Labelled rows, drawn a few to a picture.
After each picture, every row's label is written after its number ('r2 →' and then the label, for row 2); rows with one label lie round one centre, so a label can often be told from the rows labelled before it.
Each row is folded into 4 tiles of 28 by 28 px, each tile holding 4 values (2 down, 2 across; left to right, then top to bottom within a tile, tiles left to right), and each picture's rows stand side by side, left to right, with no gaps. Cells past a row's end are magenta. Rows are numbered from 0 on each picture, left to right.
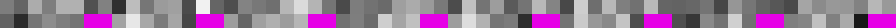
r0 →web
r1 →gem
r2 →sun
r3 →sun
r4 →gem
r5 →gem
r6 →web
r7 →gem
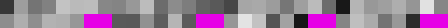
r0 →sun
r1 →web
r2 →gem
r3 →gem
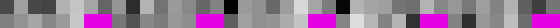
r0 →sun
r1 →web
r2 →sun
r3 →gem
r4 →web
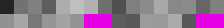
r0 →sun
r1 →web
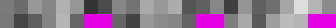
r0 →web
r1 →web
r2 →sun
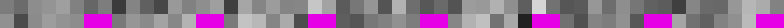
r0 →web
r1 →sun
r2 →gem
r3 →web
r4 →gem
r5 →web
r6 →sun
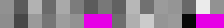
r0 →web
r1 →gem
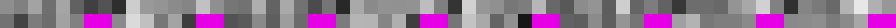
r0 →web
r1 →gem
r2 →web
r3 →gem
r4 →gem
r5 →web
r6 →sun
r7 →sun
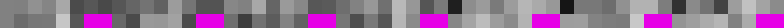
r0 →web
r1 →web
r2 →web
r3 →web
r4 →sun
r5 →sun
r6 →sun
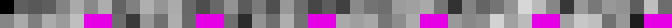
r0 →sun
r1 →web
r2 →web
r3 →sun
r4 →sun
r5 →gem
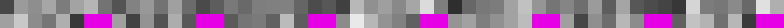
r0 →gem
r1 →web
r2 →web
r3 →gem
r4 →sun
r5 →web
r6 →gem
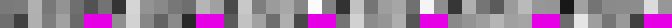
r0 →web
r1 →gem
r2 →gem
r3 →gem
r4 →sun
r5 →gem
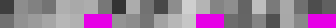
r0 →sun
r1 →sun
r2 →web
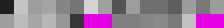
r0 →gem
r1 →sun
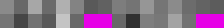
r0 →web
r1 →web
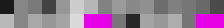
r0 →sun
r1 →web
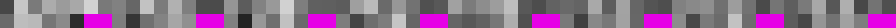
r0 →gem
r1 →web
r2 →web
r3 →web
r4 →web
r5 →web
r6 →web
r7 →web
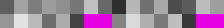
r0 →gem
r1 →gem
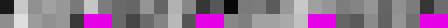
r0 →gem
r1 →web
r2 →sun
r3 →web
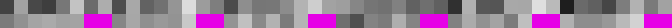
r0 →sun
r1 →sun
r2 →sun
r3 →web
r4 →sun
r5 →sun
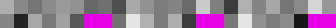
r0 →web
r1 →gem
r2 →gem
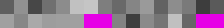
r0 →sun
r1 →web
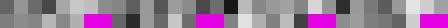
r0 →sun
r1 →web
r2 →gem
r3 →sun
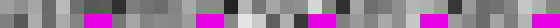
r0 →web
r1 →sun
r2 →gem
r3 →sun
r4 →sun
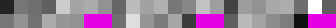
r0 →sun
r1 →gem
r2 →gem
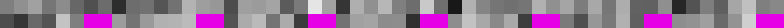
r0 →web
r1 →sun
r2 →gem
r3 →gem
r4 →gem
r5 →web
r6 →sun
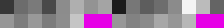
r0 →sun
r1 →sun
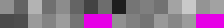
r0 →web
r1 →sun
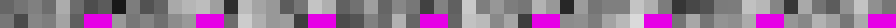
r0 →web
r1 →sun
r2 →gem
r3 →web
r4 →gem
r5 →sun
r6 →sun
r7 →sun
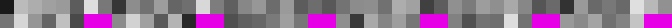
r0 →gem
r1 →gem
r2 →web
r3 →web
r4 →web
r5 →sun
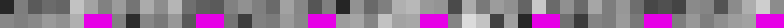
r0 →sun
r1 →web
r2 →web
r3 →sun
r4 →gem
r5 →web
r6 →sun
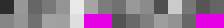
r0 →sun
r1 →web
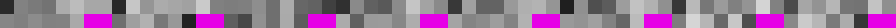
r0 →sun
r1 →gem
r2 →web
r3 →sun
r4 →sun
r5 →sun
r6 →gem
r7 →gem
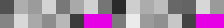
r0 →gem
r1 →gem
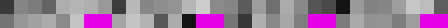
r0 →sun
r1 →gem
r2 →web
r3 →sun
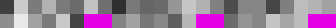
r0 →gem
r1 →sun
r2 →sun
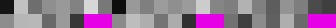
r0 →gem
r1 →gem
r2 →web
